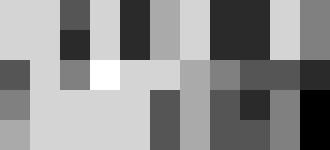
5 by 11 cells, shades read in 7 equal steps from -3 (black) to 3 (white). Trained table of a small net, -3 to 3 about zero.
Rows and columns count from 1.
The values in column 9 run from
-2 to -1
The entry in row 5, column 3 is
2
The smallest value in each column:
-1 2 -2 2 -2 -1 1 -2 -2 -1 -3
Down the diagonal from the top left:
2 2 0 2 2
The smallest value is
-3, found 2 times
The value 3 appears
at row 3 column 4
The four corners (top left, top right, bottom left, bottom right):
2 0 1 -3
